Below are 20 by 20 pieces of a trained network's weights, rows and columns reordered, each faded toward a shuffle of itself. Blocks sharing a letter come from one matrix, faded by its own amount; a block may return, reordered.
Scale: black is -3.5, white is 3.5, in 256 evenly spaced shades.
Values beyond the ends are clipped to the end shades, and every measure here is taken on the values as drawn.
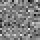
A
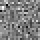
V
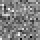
V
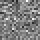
V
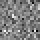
A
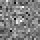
A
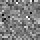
V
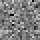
V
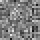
A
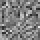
A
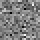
V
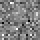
A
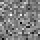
V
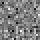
A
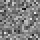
V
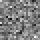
V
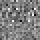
A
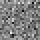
V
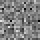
A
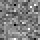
A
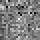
A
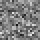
V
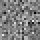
A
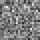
V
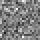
V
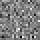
A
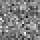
V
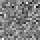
V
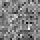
V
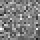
V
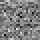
V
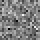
V
